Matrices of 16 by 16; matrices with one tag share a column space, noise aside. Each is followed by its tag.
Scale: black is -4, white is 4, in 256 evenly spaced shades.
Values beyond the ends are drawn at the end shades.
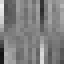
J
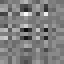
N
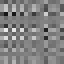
N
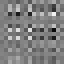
N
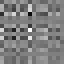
N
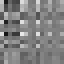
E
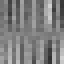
J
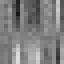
J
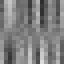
J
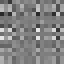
N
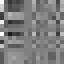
E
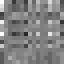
E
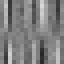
J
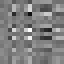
N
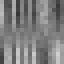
J
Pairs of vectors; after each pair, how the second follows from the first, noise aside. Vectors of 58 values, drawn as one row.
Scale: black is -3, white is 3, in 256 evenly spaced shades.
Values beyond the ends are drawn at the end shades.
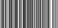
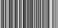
copied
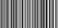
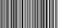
copied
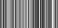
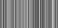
shrunk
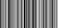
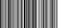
copied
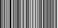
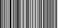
copied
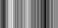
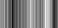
reversed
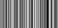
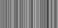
shrunk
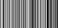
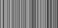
shrunk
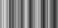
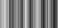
copied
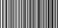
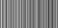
shrunk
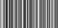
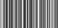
copied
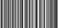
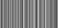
shrunk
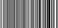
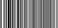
reversed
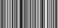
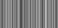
shrunk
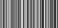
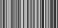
copied
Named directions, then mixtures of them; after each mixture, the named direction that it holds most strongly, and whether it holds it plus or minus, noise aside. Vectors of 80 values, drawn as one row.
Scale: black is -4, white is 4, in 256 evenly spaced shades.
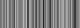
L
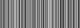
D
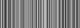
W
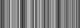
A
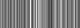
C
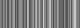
L, minus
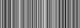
W, plus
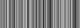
L, plus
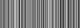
D, plus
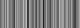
L, plus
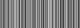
D, plus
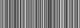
D, minus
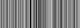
C, minus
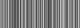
D, minus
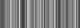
A, plus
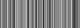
L, plus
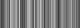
A, plus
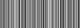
D, plus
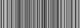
W, minus
